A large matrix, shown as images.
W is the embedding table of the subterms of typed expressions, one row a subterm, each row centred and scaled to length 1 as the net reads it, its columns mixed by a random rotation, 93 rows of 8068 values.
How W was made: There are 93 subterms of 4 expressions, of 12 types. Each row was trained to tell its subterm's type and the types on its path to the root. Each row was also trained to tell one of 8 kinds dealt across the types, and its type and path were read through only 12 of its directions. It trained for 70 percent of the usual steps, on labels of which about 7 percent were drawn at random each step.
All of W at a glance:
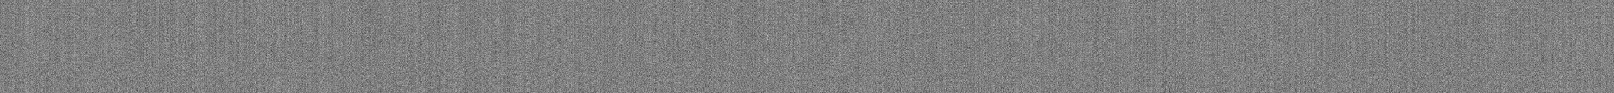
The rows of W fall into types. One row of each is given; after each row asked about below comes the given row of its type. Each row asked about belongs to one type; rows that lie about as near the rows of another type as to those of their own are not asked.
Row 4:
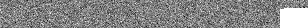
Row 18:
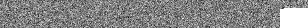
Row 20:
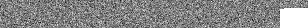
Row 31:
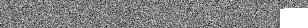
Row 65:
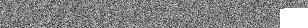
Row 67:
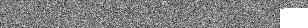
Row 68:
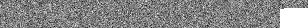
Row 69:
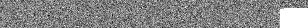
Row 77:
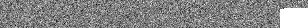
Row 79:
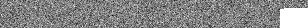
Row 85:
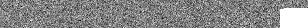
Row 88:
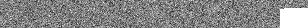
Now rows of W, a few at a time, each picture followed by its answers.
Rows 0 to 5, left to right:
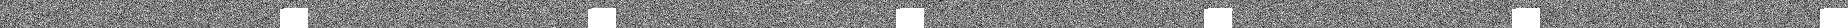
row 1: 65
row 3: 67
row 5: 79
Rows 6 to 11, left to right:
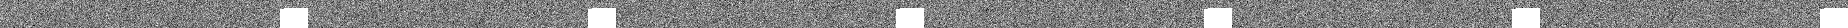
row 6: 18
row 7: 18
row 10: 85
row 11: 67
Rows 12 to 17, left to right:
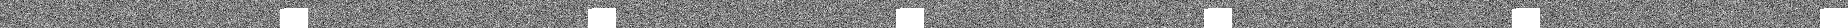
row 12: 69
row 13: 4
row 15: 67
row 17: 79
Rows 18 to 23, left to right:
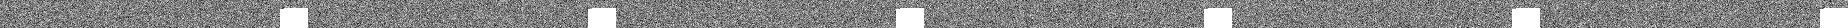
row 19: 65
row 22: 18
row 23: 65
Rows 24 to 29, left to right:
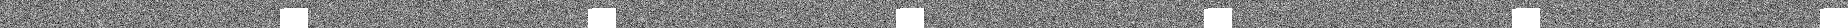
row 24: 20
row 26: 77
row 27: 69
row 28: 18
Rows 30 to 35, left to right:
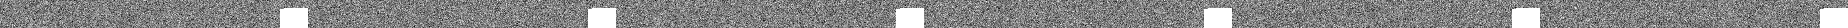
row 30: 65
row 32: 88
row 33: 65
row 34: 77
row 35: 79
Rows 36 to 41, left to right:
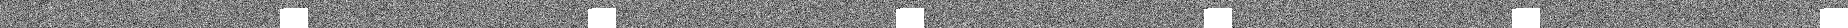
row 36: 4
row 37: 79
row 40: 65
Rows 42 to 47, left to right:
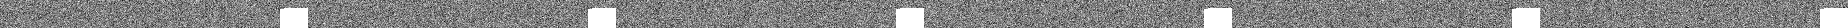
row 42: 77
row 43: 77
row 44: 67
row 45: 4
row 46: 77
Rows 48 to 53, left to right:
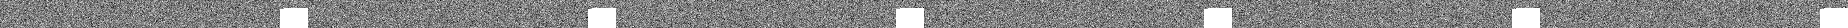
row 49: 65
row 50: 4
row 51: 31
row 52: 77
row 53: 77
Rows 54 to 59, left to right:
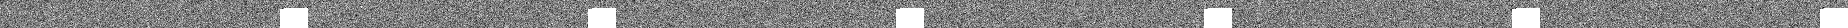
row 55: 18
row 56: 67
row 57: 68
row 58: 77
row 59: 65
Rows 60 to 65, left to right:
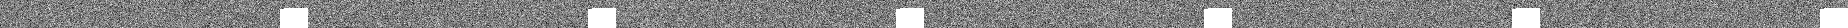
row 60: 31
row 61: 68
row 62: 18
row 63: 79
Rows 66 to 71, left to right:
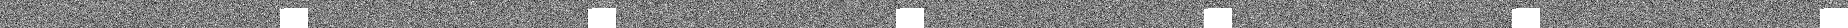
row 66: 68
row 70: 69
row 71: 88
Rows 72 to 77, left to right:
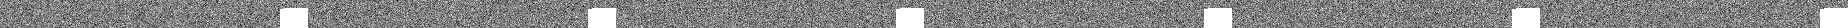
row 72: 68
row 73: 85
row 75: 20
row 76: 88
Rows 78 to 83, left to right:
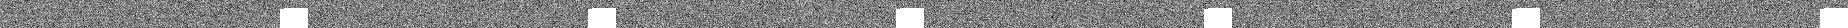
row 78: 88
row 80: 69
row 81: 67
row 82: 88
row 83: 88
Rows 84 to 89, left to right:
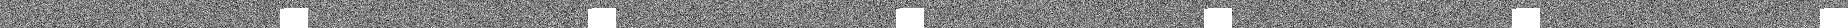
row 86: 79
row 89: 88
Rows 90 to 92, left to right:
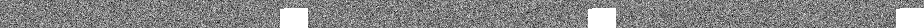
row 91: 88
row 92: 79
